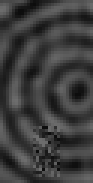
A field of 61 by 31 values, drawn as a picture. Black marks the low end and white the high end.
The bottom middle is the roughest part. Concentric rings centre on the middle right. An odd patch, rougher than its surroundings, sits in the bottom middle.
